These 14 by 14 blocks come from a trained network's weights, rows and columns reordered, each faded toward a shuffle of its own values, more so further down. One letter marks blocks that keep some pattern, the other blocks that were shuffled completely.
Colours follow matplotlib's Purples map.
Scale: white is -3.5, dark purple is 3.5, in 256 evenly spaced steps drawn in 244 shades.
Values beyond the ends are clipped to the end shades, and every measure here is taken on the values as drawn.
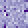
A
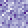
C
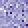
C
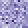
C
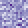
A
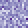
C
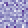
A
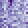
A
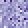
A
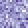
C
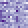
A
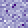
C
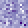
A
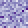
C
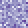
C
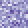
C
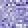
A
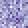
C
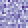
C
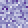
C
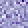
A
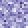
C
